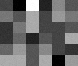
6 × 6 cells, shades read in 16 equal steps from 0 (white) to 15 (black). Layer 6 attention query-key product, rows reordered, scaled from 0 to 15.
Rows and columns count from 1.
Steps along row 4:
down up down up down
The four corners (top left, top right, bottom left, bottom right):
11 10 5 6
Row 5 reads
9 6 10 7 11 12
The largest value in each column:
12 15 13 13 15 12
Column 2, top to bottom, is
15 10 8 9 6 5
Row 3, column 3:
5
